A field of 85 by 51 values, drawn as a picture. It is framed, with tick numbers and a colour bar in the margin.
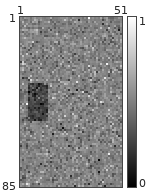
Average level on the scale: 50%. Mirror symmetry: none. Ninth with the lowest average: middle left. Stripes: none. Odd patch: lower, in the middle left. Slope: none.
